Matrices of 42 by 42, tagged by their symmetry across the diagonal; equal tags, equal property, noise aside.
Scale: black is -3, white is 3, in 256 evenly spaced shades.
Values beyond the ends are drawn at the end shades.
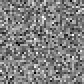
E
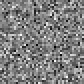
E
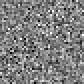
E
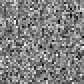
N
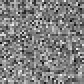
E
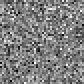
E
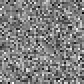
E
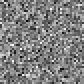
N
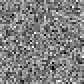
N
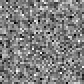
E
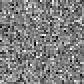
E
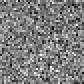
N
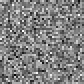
N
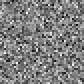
E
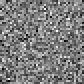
N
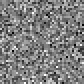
E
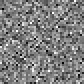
N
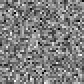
N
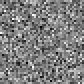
N
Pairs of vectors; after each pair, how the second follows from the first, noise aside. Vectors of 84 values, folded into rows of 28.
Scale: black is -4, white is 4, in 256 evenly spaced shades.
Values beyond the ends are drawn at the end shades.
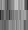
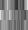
negated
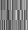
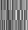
copied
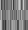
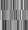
copied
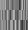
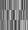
negated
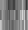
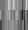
negated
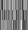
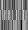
negated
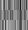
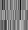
sign-scrambled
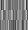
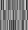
copied
